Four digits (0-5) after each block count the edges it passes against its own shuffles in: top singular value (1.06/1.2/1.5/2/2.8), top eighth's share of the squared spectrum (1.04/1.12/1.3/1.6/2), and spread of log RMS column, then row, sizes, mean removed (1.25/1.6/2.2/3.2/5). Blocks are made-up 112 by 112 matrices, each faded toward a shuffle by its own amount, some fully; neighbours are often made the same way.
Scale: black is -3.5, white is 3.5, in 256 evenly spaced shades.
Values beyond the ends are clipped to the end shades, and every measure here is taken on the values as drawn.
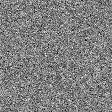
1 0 0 0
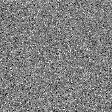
0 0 1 0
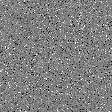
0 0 0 0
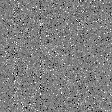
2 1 1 0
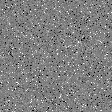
0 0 0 0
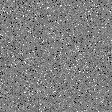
0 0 0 0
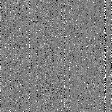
3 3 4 0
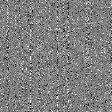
2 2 3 0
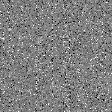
1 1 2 0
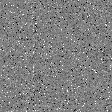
0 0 0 0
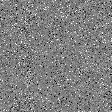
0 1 1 0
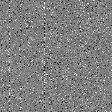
2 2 2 0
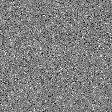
0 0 0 1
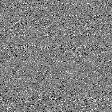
1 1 0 3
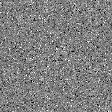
0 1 0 2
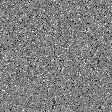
0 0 0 1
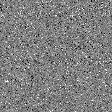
0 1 0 1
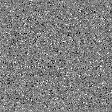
1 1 0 3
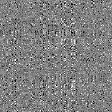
4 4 3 2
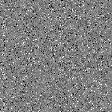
3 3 2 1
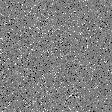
1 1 0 0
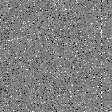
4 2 1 0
